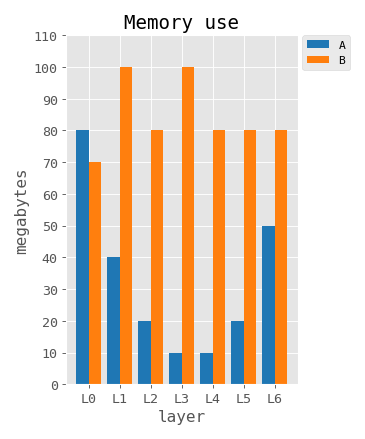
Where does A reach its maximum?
L0
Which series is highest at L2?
B
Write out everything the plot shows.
Title: Memory use
x-axis: layer, ticks L0 L1 L2 L3 L4 L5 L6
y-axis: megabytes, ticks 0 10 20 30 40 50 60 70 80 90 100 110
Legend: A, B
Values:
A: 80 40 20 10 10 20 50
B: 70 100 80 100 80 80 80
